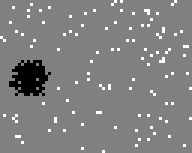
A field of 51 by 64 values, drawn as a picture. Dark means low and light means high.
Ninth with the lowest average: middle left. Stripes: none. Roughest part: middle left. Dips: one, in the middle left.
